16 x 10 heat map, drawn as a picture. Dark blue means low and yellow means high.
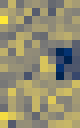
Stripes: none. Odd patch: lower, in the middle right. Ninth with the lowest average: middle right. Average level on the scale: 60%.
